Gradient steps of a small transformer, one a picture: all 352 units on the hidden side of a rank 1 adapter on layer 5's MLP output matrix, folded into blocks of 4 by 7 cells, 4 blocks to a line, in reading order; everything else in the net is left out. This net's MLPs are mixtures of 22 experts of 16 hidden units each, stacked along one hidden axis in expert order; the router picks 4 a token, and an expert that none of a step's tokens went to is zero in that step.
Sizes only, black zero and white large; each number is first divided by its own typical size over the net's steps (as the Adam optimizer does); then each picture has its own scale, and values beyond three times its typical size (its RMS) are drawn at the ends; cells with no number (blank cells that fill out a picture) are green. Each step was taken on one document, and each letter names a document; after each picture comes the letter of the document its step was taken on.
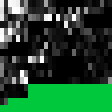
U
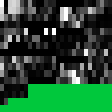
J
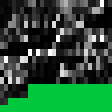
U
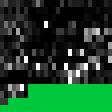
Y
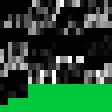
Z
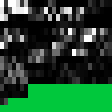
U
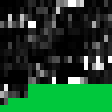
Y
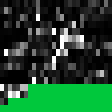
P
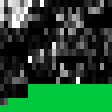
U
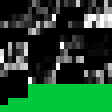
Z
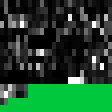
Y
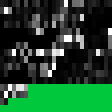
P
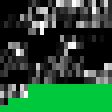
Z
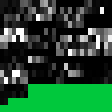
U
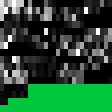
J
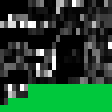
Y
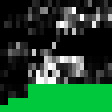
Z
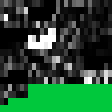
P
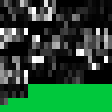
J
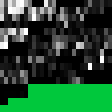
J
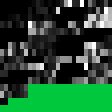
Z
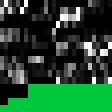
U
